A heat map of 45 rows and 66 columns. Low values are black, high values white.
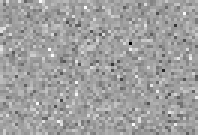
Mirror symmetry: none. Stripes: none. Slope: none. Seam: none. Average level on the scale: 60%. Histogram: heavy tails on both sides. Odd rows or columns: none. Grain: fine.
